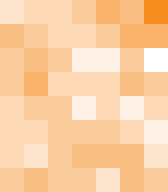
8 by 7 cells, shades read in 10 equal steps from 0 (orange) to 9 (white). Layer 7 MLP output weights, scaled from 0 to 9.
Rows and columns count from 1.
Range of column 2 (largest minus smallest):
4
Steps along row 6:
same down same same up up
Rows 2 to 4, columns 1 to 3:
4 5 6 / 5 4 5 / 5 3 6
